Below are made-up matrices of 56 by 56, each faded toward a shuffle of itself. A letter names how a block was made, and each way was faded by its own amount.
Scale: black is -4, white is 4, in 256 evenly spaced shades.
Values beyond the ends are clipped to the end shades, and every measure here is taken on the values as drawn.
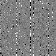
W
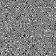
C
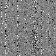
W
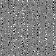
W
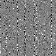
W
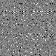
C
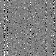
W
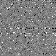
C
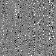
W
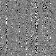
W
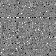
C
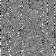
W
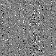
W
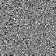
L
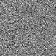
L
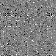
C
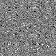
L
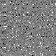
C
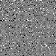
C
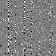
W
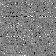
C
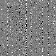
W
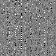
W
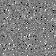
C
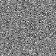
L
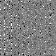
W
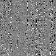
W
